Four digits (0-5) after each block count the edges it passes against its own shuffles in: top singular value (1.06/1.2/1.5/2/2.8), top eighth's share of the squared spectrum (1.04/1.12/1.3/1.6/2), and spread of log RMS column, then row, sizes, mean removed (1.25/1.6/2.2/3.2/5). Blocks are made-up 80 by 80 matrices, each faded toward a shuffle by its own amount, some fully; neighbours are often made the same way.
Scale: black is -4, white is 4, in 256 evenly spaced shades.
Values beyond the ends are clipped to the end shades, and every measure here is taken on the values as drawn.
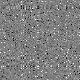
4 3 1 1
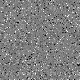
3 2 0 0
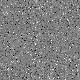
2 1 0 0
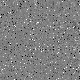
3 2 0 0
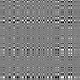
5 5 4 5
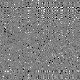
5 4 2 2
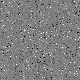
0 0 0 0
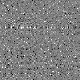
4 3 1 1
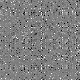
4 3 2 2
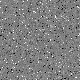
1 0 0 0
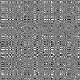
5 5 3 3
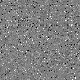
3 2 1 1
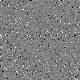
3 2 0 0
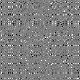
5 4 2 3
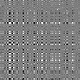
5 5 4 4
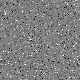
0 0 0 0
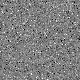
0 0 0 0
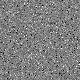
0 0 0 0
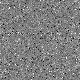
1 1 0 1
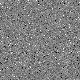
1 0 0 0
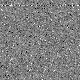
2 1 0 1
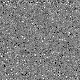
1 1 0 1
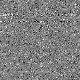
2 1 0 2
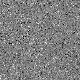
0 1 0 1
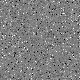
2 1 0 0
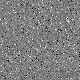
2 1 0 1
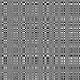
5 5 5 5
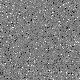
2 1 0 0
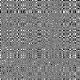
5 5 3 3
